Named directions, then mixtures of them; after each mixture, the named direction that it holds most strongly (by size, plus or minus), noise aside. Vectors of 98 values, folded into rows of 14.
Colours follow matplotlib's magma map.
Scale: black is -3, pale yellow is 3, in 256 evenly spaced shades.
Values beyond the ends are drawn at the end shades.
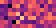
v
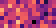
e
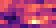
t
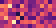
v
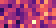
e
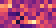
v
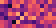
v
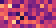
v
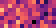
e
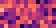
e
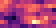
t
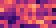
t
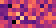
v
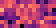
e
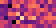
v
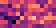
v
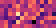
v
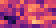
t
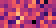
e
